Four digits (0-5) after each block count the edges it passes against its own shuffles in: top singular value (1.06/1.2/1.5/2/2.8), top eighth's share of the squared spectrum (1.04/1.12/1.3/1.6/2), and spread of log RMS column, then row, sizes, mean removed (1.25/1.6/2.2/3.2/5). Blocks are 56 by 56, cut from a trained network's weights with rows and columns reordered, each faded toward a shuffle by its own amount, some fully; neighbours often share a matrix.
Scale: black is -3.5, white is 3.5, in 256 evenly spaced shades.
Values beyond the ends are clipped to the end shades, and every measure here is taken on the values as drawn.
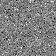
0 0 0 0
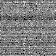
4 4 2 2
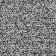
1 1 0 0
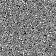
0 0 0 0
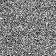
0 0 0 0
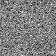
0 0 0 0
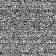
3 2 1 0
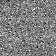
0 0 0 0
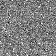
0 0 0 0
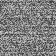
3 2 0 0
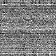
4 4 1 2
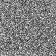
0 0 0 0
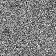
0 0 0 0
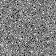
2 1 0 0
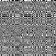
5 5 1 3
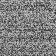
2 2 0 0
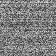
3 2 0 1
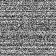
4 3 0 1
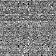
2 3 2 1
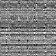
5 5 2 3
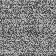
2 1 0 0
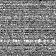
4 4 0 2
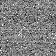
1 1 0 0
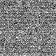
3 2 1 0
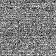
3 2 0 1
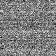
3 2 0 0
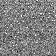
1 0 0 0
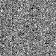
1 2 1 1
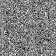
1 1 0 0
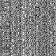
3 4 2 1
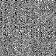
2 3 2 2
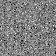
2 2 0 1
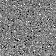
2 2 0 0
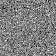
1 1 0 0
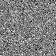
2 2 0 0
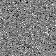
1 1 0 0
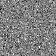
2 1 0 0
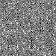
2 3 2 1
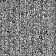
2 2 0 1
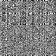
3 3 1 2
